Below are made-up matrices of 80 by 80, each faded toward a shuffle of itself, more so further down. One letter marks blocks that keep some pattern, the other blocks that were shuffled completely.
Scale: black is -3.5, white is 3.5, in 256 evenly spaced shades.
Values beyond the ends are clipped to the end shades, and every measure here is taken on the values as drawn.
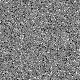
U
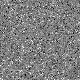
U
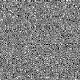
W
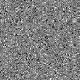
W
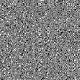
W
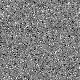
U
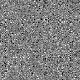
W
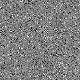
W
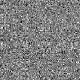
W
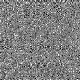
W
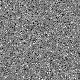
U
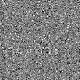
W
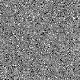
W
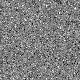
U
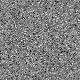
U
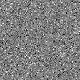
W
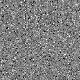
W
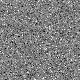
U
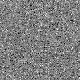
W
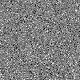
W
